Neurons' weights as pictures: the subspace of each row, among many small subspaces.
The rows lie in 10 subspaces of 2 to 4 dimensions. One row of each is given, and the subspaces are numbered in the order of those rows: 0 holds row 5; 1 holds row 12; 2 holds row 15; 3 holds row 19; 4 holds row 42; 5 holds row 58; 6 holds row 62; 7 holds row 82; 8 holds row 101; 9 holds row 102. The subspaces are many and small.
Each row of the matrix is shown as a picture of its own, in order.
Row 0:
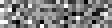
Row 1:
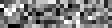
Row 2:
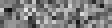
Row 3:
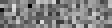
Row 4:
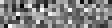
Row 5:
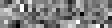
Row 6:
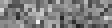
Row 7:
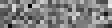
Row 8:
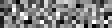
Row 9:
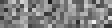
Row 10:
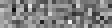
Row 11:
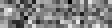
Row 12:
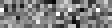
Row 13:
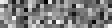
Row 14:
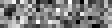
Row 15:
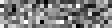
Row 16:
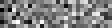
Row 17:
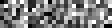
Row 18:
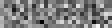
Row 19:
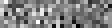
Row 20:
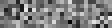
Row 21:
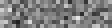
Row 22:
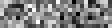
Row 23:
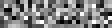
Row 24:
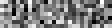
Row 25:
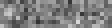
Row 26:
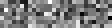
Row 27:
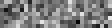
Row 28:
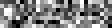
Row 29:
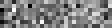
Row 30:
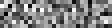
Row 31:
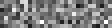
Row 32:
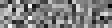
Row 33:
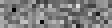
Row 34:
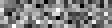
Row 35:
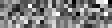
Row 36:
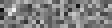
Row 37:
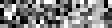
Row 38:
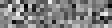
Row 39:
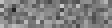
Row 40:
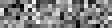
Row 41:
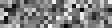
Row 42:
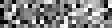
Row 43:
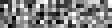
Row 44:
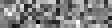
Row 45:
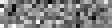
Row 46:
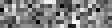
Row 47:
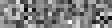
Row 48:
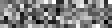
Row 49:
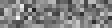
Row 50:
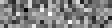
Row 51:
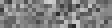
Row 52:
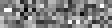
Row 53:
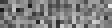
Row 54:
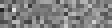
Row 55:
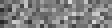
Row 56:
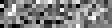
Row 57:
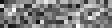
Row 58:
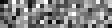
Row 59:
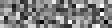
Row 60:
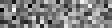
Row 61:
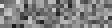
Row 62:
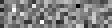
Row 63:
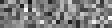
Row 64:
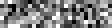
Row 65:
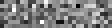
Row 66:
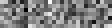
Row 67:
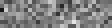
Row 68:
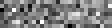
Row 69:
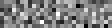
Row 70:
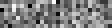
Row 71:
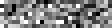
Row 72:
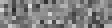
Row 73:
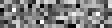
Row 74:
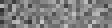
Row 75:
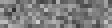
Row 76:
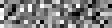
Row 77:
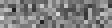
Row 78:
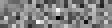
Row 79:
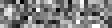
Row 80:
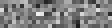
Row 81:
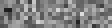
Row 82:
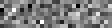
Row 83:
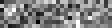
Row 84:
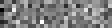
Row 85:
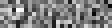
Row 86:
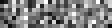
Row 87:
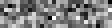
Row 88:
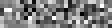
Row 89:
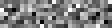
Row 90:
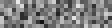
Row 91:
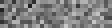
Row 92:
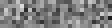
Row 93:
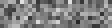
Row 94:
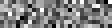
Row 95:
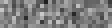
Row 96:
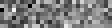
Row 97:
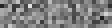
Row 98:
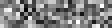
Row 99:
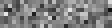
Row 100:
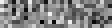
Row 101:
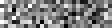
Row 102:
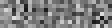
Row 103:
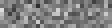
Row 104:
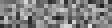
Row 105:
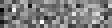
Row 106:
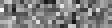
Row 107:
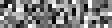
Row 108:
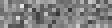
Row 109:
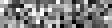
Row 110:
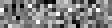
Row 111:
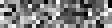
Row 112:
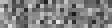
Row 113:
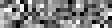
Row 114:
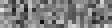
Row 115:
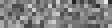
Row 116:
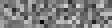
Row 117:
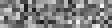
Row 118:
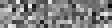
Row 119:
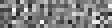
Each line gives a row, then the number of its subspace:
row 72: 1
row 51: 1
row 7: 3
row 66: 5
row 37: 4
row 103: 7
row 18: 2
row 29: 4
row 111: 7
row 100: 1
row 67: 1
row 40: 9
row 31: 0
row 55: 8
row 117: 0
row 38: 3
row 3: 9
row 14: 4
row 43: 5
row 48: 0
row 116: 2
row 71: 2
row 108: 1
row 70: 9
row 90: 6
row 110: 1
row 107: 3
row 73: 0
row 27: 0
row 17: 5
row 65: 2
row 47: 9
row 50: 1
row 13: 5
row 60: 8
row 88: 0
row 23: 2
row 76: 7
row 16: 8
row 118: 3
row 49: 9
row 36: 7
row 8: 6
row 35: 3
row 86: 5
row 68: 7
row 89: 7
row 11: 8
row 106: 1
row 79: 4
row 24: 1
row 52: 0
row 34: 7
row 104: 0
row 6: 3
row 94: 3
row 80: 5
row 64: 7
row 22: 3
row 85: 3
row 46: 1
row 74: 8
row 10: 9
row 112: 5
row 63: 1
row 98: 0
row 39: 6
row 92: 9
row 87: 7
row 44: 0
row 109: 3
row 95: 5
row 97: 3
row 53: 3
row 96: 8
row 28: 4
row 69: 6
